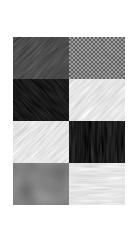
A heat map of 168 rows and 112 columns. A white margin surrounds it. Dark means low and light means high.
The table splits into 4 rows of 2 panels. Panel 1,1: low, slanting up to the right, faint in contrast. Panel 1,2: middling, checkered, strong in contrast. Panel 2,1: very low, slanting down to the right, faint in contrast. Panel 2,2: very high, slanting up to the right, faint in contrast. Panel 3,1: very high, slanting up to the right, faint in contrast. Panel 3,2: very low, streaked downward, faint in contrast. Panel 4,1: middling, smooth, faint in contrast. Panel 4,2: very high, streaked across, faint in contrast.
